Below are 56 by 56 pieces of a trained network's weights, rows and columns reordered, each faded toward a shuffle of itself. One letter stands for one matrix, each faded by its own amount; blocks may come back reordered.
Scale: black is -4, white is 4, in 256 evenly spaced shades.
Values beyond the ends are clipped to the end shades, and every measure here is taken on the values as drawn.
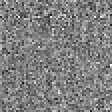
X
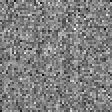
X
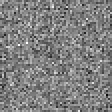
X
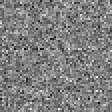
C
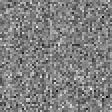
X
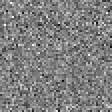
C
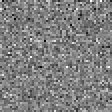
C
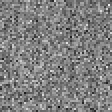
X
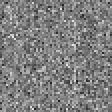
X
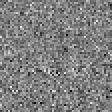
C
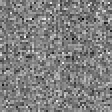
X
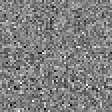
C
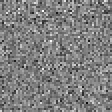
C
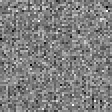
X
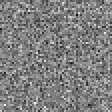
X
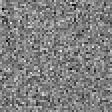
X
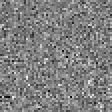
C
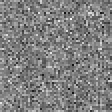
X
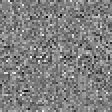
C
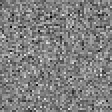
C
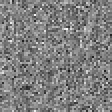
X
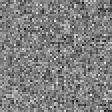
X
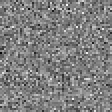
C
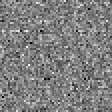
C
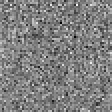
X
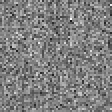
X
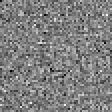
C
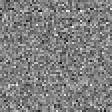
C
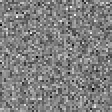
X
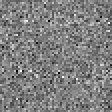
C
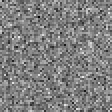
X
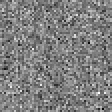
X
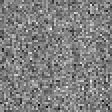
X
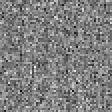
X
